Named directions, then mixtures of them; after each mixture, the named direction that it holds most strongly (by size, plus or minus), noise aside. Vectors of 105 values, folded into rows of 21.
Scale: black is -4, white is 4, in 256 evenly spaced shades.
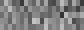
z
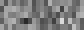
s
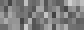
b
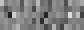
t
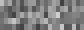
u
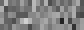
s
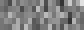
b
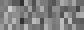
z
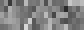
b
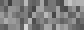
b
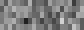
s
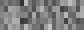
b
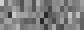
t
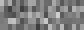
u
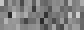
t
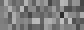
z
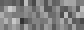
b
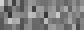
u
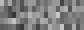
u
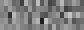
z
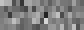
u
